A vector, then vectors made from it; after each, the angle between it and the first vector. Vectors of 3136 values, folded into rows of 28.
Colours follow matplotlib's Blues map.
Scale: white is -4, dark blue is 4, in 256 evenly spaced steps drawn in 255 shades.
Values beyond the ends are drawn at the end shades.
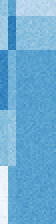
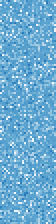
orthogonal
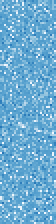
orthogonal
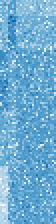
partly aligned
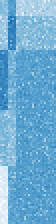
nearly parallel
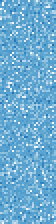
orthogonal
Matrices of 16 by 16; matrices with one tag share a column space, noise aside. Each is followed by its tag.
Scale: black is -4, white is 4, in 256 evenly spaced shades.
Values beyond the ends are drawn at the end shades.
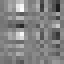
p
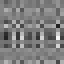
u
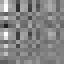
p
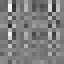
p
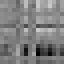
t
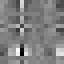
t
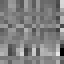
t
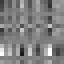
t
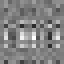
u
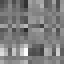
t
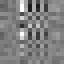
p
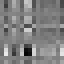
t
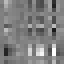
t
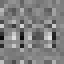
u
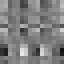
t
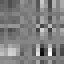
t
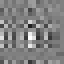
u
